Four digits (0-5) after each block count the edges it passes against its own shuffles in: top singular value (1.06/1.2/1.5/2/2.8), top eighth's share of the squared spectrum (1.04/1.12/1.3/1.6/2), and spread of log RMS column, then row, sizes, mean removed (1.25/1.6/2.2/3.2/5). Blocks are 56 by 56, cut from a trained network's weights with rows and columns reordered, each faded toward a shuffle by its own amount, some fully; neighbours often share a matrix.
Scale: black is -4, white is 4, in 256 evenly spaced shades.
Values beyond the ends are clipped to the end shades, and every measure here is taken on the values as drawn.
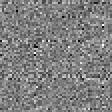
4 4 1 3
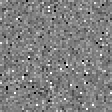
0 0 0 0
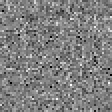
2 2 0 1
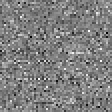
3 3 1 2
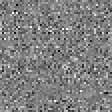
3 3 0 2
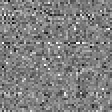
3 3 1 2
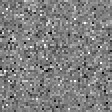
2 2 0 1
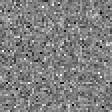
3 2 0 1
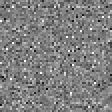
3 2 0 1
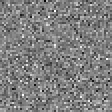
2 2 0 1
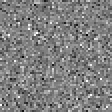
2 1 0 1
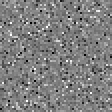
0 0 0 0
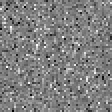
0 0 0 0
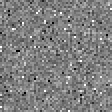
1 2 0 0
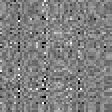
3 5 2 2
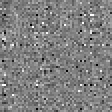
3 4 1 2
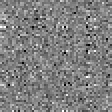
3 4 2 2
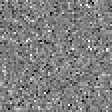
0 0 0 0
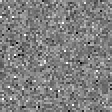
1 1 0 0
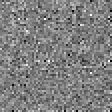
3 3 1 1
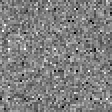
2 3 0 1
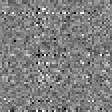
3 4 2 2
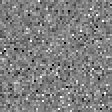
2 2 0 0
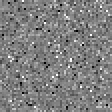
1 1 0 0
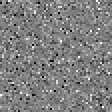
0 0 0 0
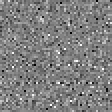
3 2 0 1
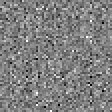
3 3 1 2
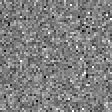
0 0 1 0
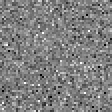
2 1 0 0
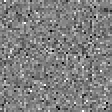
2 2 0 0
